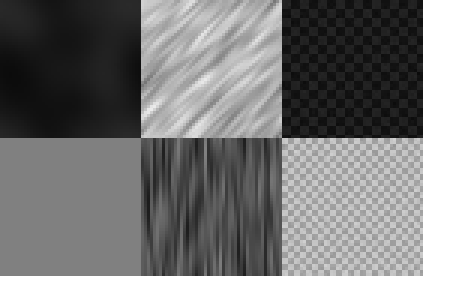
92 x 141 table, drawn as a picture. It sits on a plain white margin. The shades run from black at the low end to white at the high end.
The table splits into 2 rows of 3 panels. Panel 1,1: very low, smooth, faint in contrast. Panel 1,2: high, slanting up to the right. Panel 1,3: very low, checkered, faint in contrast. Panel 2,1: middling, flat. Panel 2,2: low, streaked downward. Panel 2,3: high, checkered.
